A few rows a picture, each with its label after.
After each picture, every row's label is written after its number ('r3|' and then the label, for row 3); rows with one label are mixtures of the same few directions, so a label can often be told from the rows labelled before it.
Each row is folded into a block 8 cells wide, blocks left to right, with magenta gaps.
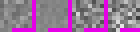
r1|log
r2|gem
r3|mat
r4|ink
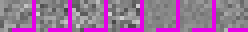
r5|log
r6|gem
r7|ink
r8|gem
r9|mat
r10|log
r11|ink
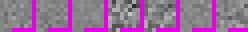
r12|mat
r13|ink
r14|gem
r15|log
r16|log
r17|mat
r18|gem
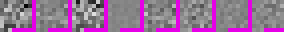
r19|log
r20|gem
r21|log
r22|gem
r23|gem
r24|mat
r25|mat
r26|mat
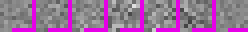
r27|gem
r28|mat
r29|ink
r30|log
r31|ink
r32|ink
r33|mat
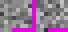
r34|gem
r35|ink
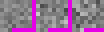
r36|ink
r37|gem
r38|ink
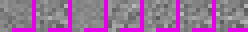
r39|ink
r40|gem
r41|ink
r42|log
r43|mat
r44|gem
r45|gem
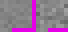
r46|ink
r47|gem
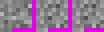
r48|gem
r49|mat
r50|mat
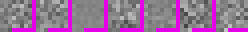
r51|mat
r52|log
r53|gem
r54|gem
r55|gem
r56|ink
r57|ink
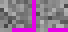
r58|ink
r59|gem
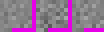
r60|mat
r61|ink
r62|mat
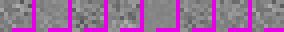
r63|mat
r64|ink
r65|ink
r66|gem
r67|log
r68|ink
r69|log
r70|mat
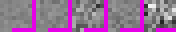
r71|gem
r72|log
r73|log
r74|ink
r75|gem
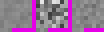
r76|log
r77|log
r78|mat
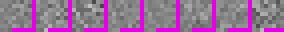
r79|mat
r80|ink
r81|mat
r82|mat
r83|mat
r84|gem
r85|log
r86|ink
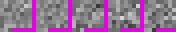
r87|log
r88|mat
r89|log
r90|gem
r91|ink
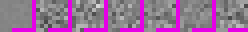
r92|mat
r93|ink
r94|log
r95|mat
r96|gem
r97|log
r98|gem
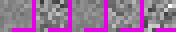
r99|log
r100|log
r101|log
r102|ink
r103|log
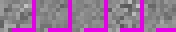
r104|log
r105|log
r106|ink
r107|mat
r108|gem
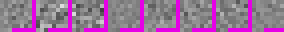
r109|mat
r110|log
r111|gem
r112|mat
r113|gem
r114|mat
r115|mat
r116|mat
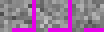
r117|gem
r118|ink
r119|gem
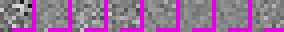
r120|mat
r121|ink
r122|ink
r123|gem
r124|mat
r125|log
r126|mat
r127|mat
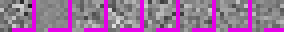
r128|mat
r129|ink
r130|gem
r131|ink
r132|log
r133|gem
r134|mat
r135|gem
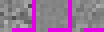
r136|gem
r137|gem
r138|log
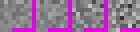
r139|log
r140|log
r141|mat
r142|mat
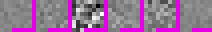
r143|mat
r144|mat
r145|log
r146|ink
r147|log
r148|gem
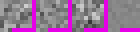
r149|log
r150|mat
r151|gem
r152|mat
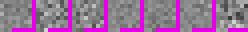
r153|gem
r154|ink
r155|mat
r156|mat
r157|ink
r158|mat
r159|gem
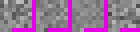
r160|log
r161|ink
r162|ink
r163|gem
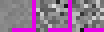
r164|ink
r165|mat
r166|ink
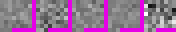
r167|gem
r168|ink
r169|mat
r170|log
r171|gem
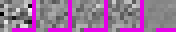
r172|gem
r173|log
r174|log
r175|log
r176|log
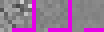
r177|mat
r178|ink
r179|gem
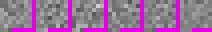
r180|ink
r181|mat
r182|log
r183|mat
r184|mat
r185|log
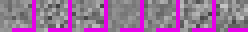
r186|gem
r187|mat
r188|gem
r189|log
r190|log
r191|log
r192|gem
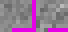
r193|gem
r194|log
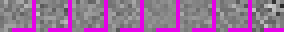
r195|log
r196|gem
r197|log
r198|ink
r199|ink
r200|gem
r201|mat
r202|mat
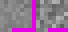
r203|log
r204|log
